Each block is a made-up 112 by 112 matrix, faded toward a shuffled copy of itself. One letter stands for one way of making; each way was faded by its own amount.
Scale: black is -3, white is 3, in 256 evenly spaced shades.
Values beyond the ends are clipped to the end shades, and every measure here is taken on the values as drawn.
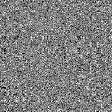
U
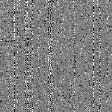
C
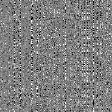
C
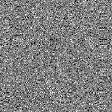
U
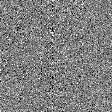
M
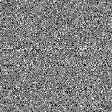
U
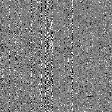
C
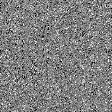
M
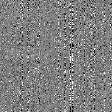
C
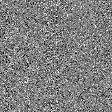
M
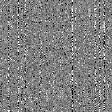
C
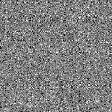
U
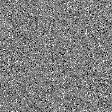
M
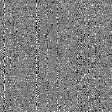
C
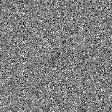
M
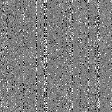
C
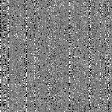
C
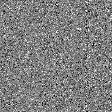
M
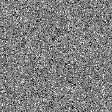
M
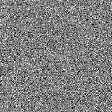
U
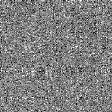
U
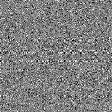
U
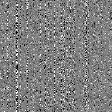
C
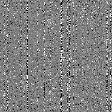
C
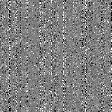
C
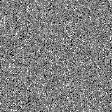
M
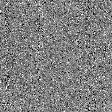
M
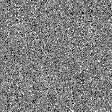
M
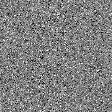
M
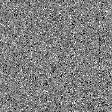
M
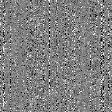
C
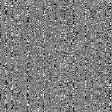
C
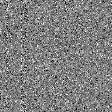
M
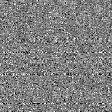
U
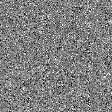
M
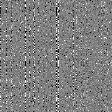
C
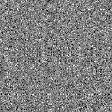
U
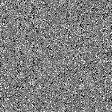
M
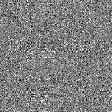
U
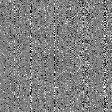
C
